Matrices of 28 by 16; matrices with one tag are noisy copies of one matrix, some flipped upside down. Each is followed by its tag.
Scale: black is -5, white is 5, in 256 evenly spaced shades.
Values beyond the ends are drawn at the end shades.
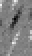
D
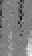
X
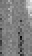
X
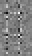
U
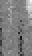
X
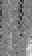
X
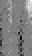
X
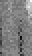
X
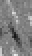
D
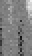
X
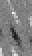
D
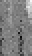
X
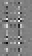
U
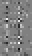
U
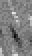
D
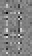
U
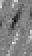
D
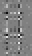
U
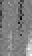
X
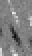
D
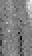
X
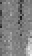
X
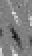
D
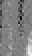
X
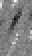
D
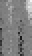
X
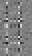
U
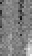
X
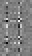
U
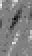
D
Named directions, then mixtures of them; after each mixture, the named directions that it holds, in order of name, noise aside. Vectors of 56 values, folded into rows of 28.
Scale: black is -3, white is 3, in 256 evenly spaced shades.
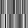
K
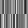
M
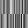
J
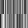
K, M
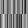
J, K, M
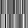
K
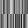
J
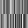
J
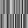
J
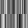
K, M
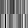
J, K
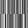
K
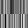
J, K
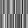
J, K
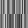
J, K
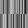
J, M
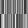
K, M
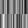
J, K, M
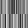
J, K, M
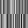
J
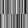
J, M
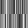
K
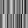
J, K, M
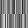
J, K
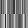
K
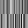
J
